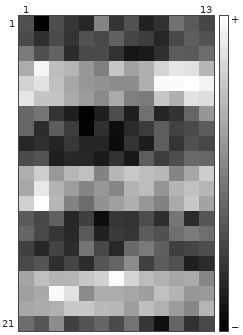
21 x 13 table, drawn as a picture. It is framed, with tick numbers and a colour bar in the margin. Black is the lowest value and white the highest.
Grain: streaks across. Slope: none. Ninth with the highest average: top right. Stripes: horizontal, repeating 3 times.
